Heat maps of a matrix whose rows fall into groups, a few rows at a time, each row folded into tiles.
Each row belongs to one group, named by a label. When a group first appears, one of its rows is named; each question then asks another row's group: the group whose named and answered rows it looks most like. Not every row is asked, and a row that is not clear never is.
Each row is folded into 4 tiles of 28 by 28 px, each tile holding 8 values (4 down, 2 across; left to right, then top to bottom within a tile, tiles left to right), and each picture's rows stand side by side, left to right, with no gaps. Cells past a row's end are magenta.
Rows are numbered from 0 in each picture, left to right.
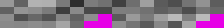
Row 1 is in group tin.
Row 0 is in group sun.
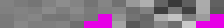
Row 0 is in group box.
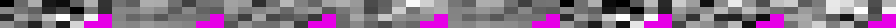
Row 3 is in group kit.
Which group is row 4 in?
sun
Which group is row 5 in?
tin
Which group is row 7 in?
box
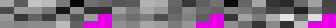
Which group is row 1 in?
sun
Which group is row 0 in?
sun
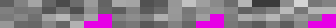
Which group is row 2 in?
kit
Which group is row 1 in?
kit
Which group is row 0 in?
tin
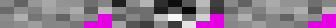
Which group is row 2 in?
box
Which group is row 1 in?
tin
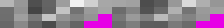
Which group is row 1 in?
kit
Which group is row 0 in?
kit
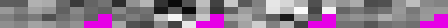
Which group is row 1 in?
tin
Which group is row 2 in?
box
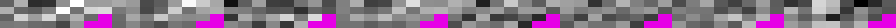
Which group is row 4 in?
box
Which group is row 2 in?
tin
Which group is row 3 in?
kit
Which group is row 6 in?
tin
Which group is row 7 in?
sun
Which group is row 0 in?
kit
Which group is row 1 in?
kit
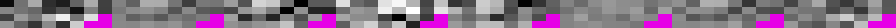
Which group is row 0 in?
tin
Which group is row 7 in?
tin
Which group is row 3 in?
box
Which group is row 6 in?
sun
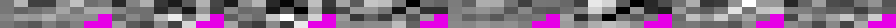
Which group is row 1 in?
tin
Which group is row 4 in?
sun
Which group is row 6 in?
kit
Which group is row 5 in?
sun
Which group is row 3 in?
sun
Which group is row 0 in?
kit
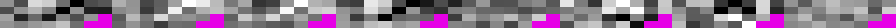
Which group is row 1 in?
kit
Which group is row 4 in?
tin
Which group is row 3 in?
sun
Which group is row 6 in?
tin
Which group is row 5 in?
box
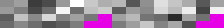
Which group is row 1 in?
box
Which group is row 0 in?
kit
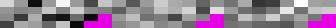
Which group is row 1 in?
box
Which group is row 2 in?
kit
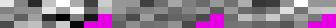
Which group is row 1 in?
box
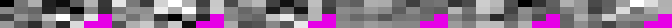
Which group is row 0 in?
tin
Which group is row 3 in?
sun
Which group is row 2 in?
tin
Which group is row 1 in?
box
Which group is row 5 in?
kit
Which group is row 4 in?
sun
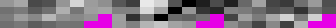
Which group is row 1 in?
sun
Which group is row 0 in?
kit
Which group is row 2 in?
tin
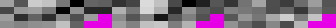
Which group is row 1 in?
sun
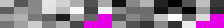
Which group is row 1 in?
tin
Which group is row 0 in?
box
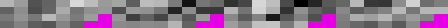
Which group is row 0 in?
kit
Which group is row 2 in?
sun
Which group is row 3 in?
kit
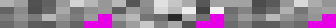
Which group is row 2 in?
kit
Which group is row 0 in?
kit
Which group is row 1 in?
box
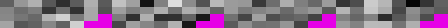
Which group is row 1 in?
box
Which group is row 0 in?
tin
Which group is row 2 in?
box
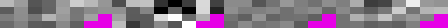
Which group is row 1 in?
tin
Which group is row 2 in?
box
